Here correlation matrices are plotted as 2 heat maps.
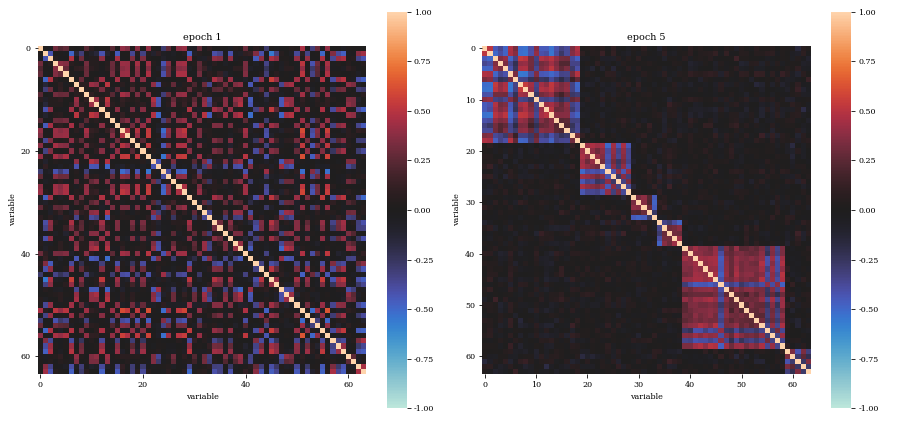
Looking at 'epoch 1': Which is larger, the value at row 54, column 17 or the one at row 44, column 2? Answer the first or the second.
the first
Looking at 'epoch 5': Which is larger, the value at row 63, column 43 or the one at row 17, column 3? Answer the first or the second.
the first
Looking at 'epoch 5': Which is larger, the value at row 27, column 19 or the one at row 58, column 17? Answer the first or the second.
the first
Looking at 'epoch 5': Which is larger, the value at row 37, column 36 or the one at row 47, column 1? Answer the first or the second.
the first
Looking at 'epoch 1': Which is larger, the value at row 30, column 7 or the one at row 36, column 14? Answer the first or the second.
the first
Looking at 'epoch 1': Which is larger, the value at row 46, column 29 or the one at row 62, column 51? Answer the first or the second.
the first
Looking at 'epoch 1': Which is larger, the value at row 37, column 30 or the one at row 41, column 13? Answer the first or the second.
the first
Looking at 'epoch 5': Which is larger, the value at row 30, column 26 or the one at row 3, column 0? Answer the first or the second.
the first
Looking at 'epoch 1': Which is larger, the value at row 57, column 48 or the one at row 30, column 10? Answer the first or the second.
the second
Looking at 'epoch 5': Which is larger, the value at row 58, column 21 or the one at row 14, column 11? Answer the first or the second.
the second
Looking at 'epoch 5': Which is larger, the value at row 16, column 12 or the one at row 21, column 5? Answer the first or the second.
the first
